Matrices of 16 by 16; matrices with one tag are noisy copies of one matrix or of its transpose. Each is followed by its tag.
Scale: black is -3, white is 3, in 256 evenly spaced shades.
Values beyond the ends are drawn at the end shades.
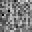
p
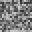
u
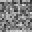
u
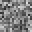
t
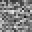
p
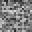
p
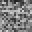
p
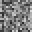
u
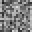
u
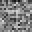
p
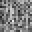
p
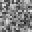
t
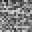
p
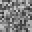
t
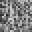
p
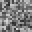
t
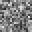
t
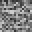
p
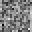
u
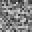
p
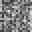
u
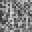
p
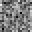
u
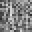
p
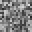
t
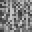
p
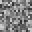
t
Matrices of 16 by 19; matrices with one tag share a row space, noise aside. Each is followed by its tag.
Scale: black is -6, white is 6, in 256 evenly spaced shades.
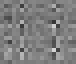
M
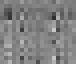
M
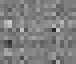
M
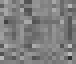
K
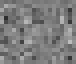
K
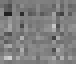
M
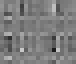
M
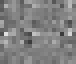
K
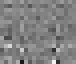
M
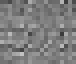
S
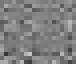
K
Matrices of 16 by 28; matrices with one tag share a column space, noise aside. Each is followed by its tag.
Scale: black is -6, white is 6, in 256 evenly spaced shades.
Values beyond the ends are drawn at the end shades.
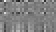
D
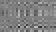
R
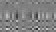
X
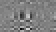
X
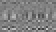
X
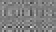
R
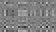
R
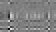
X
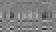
X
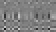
X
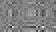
R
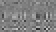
X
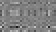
R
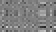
R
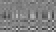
X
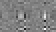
X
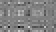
R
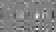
X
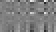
D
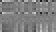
D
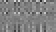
D
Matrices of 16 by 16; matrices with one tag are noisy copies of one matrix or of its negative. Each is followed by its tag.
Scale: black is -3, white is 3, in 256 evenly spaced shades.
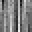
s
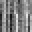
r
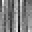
s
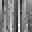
s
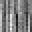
r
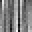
s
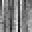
s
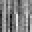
r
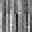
r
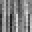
r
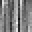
s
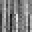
r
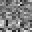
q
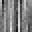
s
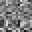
q
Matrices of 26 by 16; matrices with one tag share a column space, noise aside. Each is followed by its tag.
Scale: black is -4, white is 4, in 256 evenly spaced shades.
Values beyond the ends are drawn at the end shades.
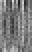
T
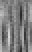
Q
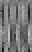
Q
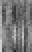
Q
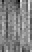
T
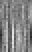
Q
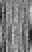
Q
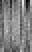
T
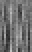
Q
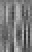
Q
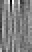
T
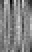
T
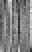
T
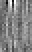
T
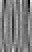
T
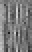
Q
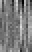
T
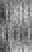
Q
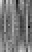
T
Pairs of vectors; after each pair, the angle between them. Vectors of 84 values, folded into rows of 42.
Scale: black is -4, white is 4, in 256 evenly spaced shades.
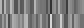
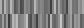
nearly parallel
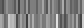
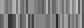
nearly opposite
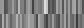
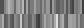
orthogonal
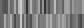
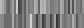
partly opposed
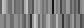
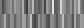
nearly opposite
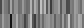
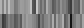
orthogonal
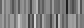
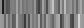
orthogonal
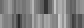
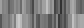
nearly opposite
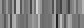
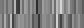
nearly opposite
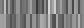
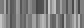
nearly parallel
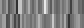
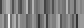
partly opposed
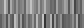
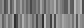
nearly opposite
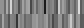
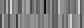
nearly parallel
